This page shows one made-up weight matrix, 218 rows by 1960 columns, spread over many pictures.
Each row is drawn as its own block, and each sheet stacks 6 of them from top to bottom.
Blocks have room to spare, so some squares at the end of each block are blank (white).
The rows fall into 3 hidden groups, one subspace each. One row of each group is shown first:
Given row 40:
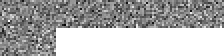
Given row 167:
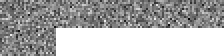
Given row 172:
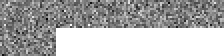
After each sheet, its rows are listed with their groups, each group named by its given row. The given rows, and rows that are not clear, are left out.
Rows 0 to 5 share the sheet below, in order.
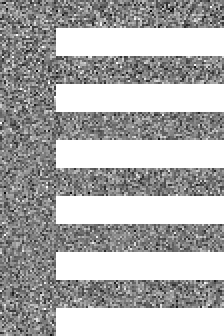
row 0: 40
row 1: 167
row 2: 167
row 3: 172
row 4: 172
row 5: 167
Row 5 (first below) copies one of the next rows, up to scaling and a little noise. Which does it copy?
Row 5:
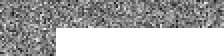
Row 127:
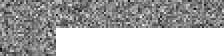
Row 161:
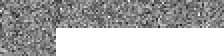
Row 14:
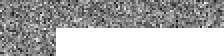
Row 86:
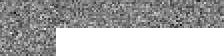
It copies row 14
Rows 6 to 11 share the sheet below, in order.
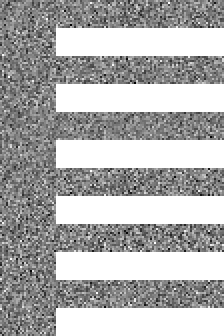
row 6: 172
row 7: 40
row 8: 167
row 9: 172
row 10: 167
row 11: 172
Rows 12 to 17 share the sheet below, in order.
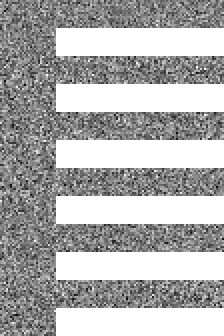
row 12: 172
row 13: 172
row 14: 167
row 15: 167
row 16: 40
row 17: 40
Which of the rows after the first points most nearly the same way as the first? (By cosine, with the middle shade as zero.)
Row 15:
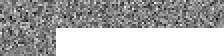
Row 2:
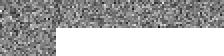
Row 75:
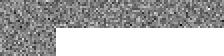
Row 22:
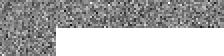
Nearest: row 22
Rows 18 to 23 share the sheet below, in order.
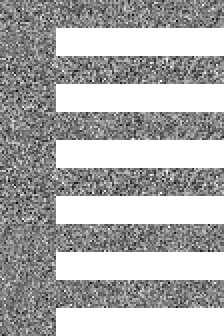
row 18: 167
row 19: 40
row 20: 167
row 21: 40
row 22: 172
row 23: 172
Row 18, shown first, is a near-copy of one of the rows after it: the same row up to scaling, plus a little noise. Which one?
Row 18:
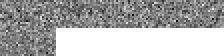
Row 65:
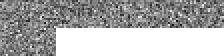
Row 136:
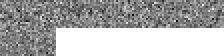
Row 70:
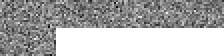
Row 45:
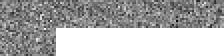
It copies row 136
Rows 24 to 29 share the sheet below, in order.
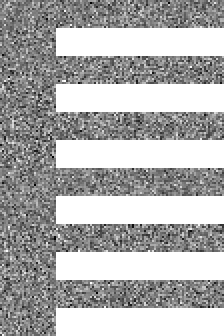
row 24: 172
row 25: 40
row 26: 167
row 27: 40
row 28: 40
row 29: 172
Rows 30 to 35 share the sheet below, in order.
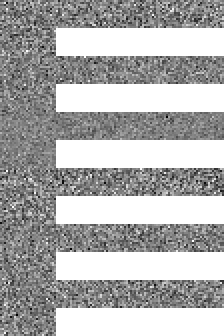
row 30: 40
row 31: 172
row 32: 40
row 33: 40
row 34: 172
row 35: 40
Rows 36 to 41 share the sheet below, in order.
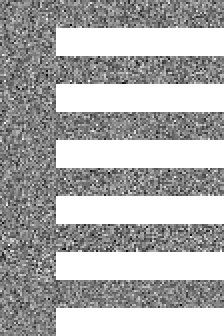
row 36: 172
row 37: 172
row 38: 172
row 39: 172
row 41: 167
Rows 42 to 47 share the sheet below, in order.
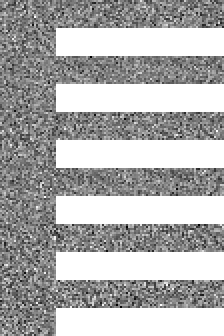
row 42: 40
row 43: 167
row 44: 167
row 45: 167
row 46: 40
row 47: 40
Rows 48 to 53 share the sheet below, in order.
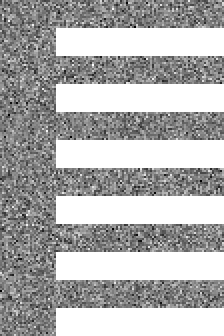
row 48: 40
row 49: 40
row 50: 172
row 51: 40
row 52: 167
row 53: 167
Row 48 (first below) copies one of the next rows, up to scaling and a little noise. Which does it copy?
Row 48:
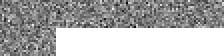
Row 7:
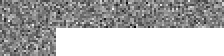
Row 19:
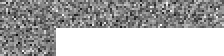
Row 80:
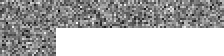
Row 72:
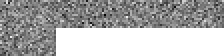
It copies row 7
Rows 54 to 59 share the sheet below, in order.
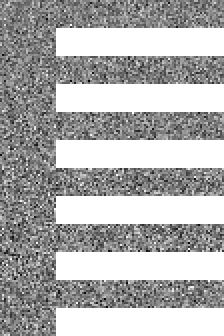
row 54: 172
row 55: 172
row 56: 40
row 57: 167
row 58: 167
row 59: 40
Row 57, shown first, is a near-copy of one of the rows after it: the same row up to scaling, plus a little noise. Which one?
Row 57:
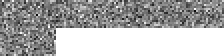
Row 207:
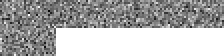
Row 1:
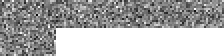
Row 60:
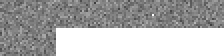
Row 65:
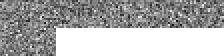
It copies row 1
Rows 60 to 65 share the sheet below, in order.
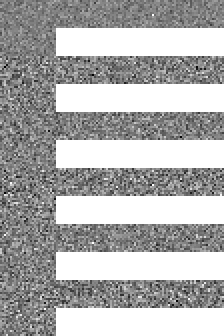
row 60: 167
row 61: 172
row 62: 167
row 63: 40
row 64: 172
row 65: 167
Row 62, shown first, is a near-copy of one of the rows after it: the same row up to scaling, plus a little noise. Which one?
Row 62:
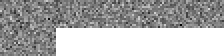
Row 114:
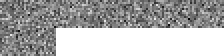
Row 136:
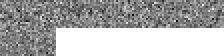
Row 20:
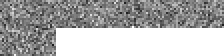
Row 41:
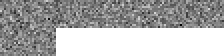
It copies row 41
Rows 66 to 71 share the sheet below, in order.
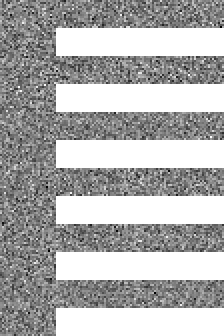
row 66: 40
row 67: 167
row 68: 167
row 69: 172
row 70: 167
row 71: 167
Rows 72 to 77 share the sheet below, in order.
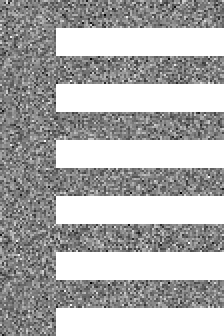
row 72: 40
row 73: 172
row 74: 167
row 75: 167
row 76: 167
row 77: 172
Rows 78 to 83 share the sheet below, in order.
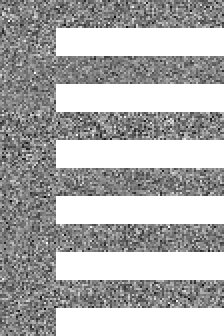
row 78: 40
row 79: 40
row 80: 40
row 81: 167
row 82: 172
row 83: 167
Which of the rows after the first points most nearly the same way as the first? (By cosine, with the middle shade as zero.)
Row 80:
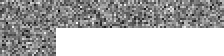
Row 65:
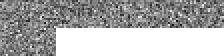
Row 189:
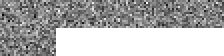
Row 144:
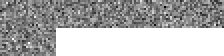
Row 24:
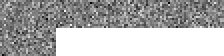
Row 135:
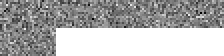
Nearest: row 144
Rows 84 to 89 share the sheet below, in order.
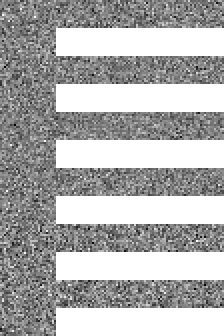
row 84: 40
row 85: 172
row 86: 167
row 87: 40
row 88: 172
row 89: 167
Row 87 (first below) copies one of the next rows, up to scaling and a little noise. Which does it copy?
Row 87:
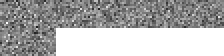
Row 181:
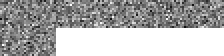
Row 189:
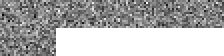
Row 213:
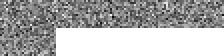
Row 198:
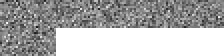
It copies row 198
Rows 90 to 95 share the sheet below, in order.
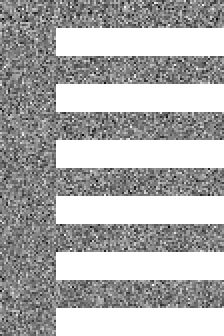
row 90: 167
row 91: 172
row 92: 40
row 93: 172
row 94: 172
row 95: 167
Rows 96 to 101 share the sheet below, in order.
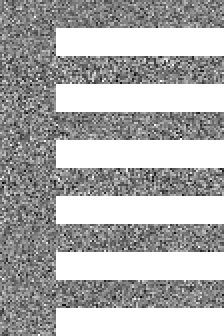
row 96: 40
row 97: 40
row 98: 167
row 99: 40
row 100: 172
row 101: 40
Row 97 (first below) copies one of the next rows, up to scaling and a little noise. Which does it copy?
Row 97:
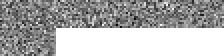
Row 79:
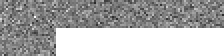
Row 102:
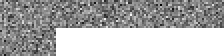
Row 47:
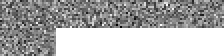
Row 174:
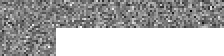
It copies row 47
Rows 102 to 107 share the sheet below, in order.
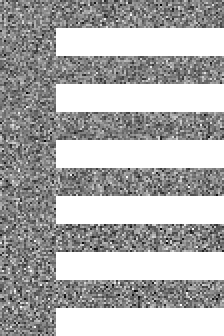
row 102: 40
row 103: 40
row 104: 167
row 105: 167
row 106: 40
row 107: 167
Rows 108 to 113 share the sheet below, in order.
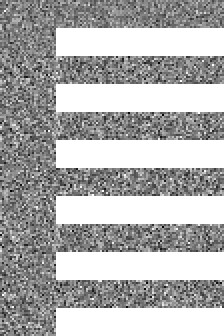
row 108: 172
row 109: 167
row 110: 167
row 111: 167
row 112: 167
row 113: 40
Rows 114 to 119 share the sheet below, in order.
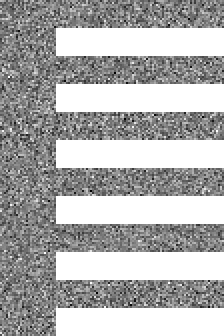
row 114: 167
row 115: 40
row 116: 167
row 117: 40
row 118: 167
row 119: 172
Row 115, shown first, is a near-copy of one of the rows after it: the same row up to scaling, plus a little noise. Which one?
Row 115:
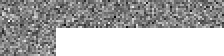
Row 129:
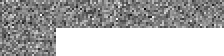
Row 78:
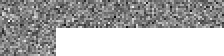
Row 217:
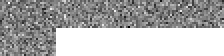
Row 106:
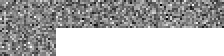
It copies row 78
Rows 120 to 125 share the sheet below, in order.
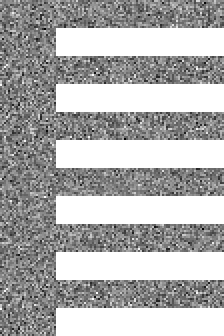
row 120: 167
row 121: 172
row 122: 172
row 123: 167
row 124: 167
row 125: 172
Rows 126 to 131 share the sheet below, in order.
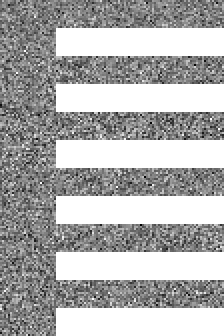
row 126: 40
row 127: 167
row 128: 40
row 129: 40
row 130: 40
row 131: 172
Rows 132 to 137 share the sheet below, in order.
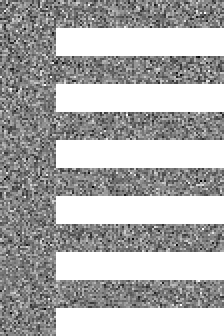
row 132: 172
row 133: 167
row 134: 40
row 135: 172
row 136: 167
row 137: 167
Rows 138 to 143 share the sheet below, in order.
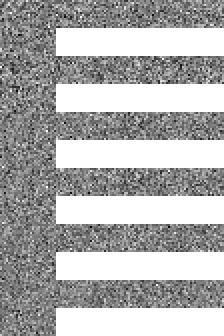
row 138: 167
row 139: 167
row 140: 172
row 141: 172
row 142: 172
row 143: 167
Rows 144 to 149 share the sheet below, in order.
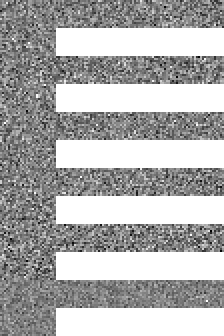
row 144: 40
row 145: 167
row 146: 172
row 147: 40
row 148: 40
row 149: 172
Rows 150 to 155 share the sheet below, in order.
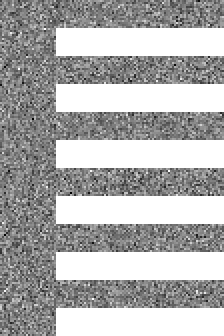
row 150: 167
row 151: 172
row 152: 40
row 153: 172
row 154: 172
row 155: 172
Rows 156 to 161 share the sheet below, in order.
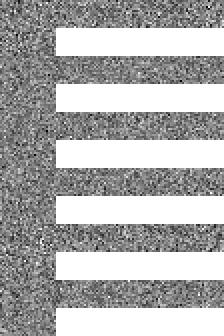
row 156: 167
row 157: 167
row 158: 172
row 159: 167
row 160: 167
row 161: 167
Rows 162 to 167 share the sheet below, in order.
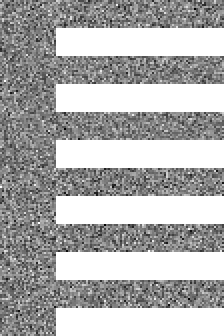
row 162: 167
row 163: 40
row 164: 40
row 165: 40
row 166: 40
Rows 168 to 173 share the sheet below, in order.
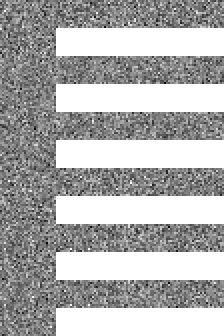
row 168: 172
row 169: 167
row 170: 40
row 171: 40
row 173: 172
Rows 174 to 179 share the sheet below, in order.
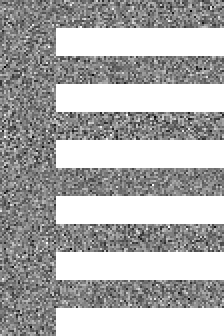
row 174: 40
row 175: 172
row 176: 40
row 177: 40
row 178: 172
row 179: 167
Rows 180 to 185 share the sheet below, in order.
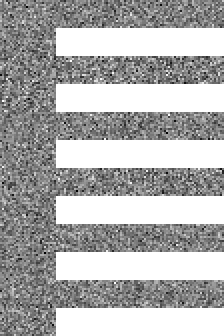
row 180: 40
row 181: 40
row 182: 172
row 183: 40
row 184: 167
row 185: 167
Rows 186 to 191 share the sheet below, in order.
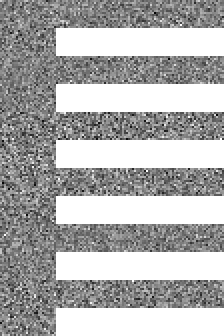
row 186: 167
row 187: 172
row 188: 40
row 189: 40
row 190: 172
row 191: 40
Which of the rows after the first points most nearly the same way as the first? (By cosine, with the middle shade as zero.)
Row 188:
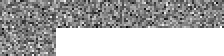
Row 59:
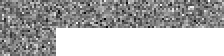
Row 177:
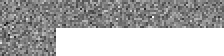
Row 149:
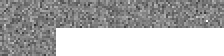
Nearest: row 177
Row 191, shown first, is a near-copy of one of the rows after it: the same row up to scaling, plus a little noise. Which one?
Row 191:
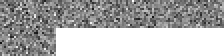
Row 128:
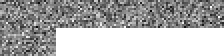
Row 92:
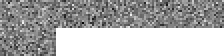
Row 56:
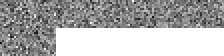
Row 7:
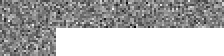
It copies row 56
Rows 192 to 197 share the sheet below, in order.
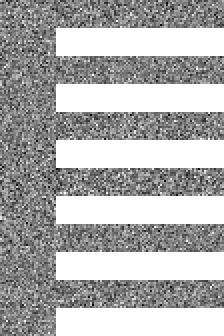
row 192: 40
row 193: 172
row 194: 172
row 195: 167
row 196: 167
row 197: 40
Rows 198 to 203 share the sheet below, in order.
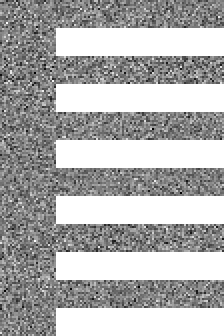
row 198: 40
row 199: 40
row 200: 40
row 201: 167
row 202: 40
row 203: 172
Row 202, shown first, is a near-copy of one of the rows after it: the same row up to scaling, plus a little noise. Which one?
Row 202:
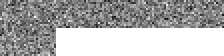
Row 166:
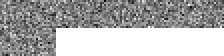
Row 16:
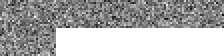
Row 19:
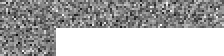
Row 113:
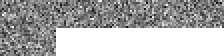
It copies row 16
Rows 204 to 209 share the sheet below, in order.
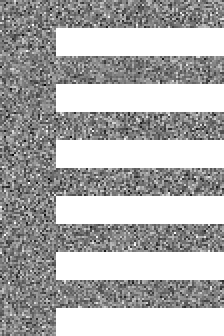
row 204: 40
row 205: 167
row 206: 172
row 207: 167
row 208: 172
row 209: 40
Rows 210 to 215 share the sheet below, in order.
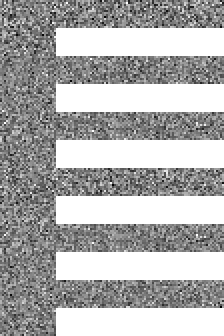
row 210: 40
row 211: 172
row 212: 172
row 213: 40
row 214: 172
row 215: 40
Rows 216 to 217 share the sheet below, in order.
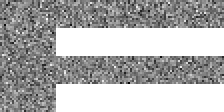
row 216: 172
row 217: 40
